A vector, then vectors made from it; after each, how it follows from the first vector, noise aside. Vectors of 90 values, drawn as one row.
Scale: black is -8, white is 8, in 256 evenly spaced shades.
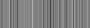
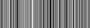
scaled up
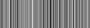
scaled up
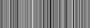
scaled up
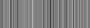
copied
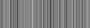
copied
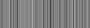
copied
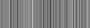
copied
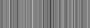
copied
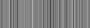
copied
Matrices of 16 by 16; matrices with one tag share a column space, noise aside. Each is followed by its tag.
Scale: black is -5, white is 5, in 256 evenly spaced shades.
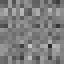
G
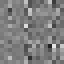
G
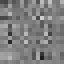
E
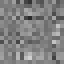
E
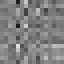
G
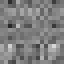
G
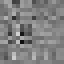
E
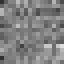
G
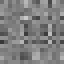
E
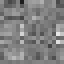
E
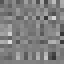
E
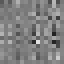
E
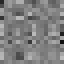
E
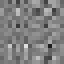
G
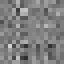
G
